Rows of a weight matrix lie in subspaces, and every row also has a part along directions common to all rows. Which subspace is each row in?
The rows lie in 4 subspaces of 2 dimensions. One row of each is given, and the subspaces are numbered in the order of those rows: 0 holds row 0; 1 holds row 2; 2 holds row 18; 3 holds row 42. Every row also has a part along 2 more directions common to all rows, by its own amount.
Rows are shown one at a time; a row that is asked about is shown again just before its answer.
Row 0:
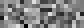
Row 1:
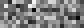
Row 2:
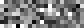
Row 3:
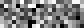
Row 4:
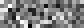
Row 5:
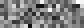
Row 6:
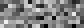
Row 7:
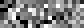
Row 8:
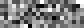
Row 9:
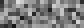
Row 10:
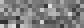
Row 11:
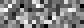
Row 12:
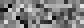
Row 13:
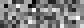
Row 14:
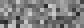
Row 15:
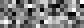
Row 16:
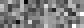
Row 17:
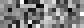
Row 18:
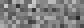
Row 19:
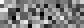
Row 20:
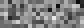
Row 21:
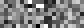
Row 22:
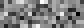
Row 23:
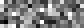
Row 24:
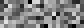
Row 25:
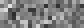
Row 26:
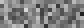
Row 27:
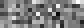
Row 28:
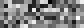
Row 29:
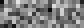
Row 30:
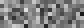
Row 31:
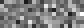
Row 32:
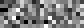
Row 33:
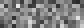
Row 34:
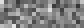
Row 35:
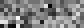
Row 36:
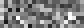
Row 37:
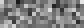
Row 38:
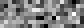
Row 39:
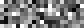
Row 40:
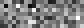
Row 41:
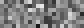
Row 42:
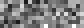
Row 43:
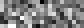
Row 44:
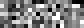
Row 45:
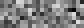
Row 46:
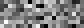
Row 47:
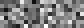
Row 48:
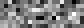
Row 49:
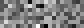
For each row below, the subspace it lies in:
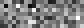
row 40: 2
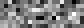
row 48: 3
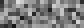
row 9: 1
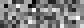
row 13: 2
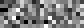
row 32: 0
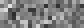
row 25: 0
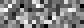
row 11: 0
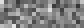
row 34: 1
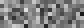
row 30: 0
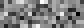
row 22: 1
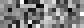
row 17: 3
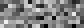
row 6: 3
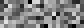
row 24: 3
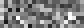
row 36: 0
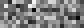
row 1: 2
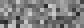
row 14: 1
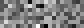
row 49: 3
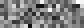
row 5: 2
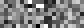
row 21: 3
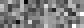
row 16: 3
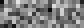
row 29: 1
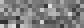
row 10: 1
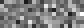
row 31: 3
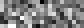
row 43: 1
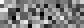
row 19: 0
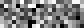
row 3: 2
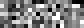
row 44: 2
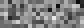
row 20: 2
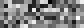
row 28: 2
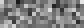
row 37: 1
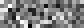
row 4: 0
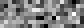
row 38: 3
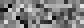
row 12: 0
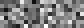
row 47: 0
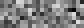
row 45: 1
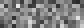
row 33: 2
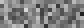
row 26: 0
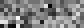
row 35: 1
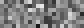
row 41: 3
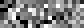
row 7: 0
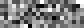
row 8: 2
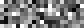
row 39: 1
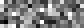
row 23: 1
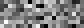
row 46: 3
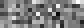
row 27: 2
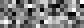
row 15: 1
